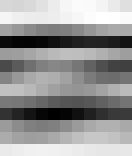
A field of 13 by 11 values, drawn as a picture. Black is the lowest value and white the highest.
Ninth with the highest average: top right. Slope: none. Average level on the scale: 60%. Grain: streaks across.
